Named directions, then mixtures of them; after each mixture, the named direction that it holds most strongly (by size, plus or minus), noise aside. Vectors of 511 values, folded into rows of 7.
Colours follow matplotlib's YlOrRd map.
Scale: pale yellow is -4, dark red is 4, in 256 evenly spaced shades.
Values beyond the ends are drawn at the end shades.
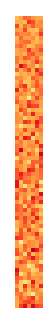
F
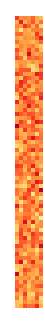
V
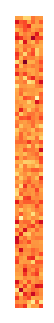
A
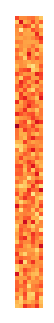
V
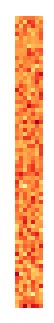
F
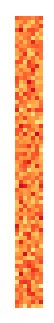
F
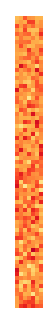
F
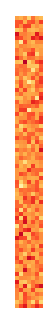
A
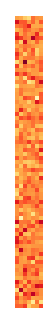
A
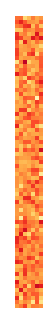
A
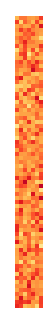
V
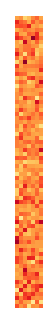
A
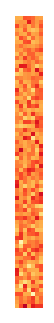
F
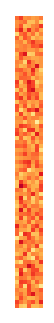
F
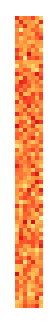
V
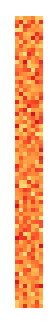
V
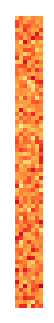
A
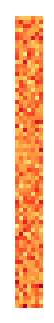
A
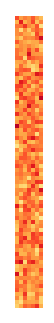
V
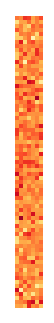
A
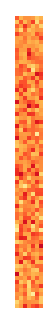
V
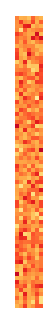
V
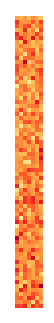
A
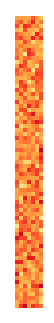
F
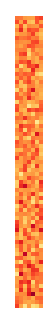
F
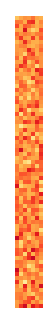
F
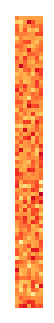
F
